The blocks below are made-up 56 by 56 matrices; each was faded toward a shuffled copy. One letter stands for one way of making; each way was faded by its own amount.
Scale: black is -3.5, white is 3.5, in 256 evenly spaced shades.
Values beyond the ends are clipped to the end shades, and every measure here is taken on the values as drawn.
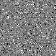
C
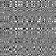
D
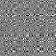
D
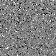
C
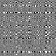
D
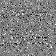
C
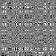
D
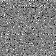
C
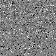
C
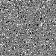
C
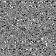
C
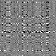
D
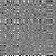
D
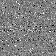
C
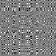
D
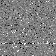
C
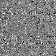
C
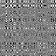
D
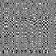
D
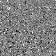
C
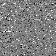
C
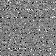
C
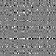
D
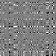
D
